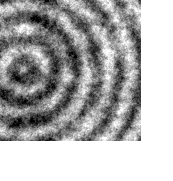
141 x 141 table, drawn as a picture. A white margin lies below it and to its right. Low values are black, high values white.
The bottom left is the ninth with the lowest average. Overall the values sit about 50% of the way up the scale. Rings spread out from the middle left.
